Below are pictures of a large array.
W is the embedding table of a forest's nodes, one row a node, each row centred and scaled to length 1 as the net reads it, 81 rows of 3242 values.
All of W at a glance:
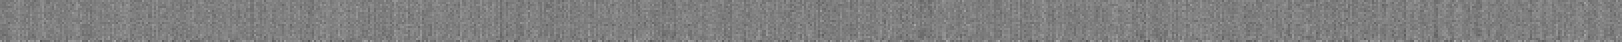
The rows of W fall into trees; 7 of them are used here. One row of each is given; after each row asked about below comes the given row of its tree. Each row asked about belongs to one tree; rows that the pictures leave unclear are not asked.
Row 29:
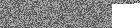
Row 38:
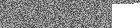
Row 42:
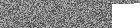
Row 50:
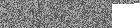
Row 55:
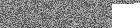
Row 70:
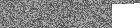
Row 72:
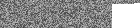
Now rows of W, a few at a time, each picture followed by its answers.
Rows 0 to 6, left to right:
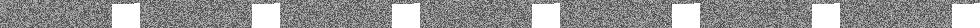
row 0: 50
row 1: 72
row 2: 29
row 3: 72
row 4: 70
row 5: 72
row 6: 29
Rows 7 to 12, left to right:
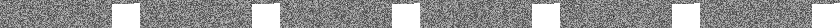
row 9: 50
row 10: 50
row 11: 70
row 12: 29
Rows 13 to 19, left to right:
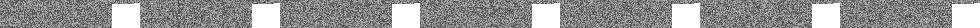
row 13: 29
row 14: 50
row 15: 70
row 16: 72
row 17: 29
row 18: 42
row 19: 70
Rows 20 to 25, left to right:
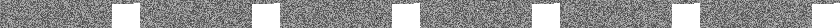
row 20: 55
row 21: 42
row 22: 38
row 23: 38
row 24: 72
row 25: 55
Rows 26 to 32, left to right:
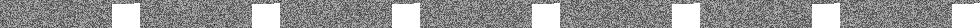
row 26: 70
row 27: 29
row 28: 29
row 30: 55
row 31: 50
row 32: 29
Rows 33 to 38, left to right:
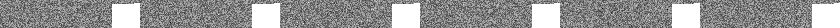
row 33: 70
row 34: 29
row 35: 55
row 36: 72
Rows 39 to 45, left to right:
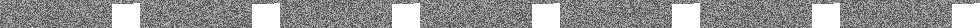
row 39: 55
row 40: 50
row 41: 38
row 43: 72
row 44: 55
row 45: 29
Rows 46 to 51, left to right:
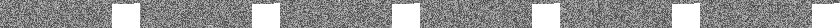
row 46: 29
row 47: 55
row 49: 50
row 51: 70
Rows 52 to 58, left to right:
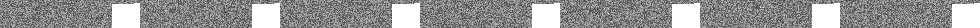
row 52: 38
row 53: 50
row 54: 70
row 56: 50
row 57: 42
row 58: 70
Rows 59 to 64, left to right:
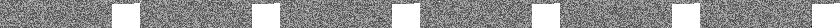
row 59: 29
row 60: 70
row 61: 70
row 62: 29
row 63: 72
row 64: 70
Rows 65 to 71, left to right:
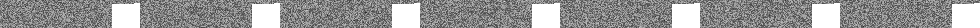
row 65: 38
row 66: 72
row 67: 50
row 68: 72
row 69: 70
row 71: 70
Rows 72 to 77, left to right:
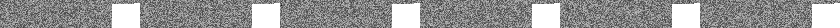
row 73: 72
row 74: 72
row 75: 29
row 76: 50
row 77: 72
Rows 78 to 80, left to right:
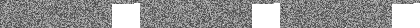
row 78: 72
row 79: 42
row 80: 55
